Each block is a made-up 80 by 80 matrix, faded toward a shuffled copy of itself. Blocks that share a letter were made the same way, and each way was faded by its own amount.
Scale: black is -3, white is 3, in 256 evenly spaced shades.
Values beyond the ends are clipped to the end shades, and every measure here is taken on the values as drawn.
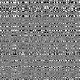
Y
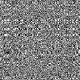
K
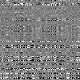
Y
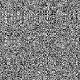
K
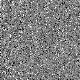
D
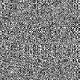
K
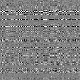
Y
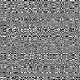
Y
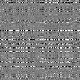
Y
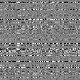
Y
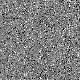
D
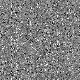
D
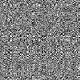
K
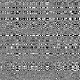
Y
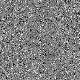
D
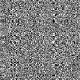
K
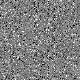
D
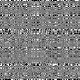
Y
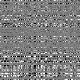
Y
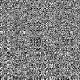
K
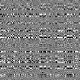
Y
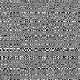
Y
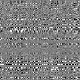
Y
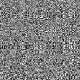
K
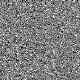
D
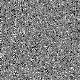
D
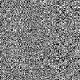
K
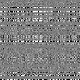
Y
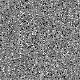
D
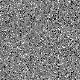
D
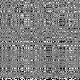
Y
